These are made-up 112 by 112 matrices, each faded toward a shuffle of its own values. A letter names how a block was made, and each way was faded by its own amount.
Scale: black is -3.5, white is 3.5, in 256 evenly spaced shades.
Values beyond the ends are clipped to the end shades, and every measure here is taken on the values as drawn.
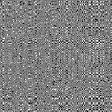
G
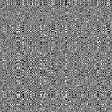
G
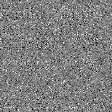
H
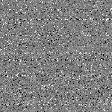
H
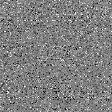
H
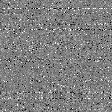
H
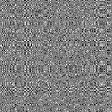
G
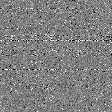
H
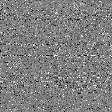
H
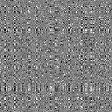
G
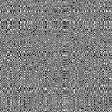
G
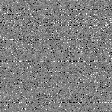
H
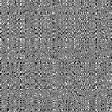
G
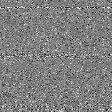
H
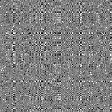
G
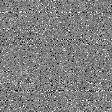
H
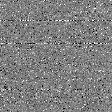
H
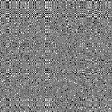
G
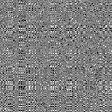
G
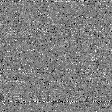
H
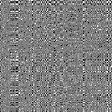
G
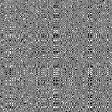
G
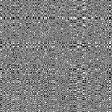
G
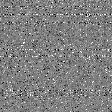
H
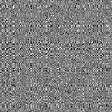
G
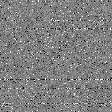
H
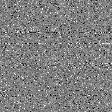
H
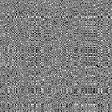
G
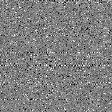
H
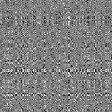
G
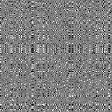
G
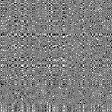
G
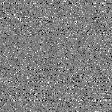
H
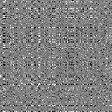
G
